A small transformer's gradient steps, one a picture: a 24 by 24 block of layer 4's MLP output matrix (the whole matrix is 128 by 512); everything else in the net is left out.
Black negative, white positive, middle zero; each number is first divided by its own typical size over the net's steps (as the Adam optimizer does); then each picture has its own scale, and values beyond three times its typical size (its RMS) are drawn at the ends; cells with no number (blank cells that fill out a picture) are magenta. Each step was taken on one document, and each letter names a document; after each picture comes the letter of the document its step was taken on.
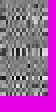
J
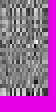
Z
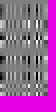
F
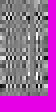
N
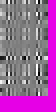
F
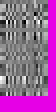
N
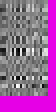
J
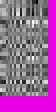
Z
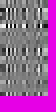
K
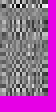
Z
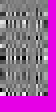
F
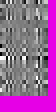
N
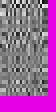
Z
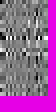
N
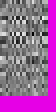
J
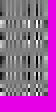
F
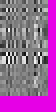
K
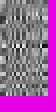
J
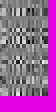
Z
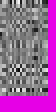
Z
